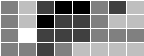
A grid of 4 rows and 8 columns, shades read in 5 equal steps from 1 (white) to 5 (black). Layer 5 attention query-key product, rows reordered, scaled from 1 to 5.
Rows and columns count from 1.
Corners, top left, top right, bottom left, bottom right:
3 2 3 2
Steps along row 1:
down up up same down up down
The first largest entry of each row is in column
4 3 3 3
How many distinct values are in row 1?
4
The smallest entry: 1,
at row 3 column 2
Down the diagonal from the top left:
3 2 4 3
